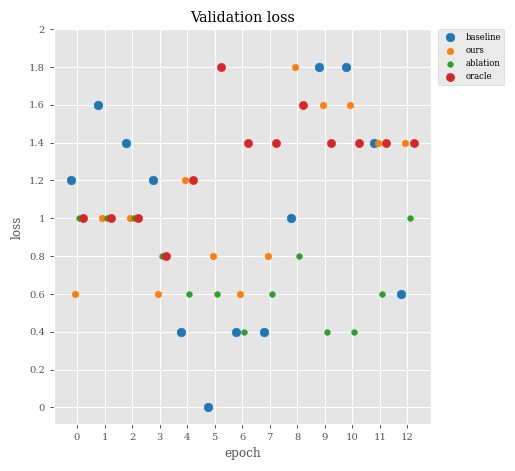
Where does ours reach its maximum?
8
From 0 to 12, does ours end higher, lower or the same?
higher
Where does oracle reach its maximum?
5
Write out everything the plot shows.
Title: Validation loss
x-axis: epoch, ticks 0 1 2 3 4 5 6 7 8 9 10 11 12
y-axis: loss, ticks 0 0.2 0.4 0.6 0.8 1 1.2 1.4 1.6 1.8 2
Legend: baseline, ours, ablation, oracle
Values:
baseline: 1.2 1.6 1.4 1.2 0.4 0 0.4 0.4 1 1.8 1.8 1.4 0.6
ours: 0.6 1 1 0.6 1.2 0.8 0.6 0.8 1.8 1.6 1.6 1.4 1.4
ablation: 1 1 1 0.8 0.6 0.6 0.4 0.6 0.8 0.4 0.4 0.6 1
oracle: 1 1 1 0.8 1.2 1.8 1.4 1.4 1.6 1.4 1.4 1.4 1.4
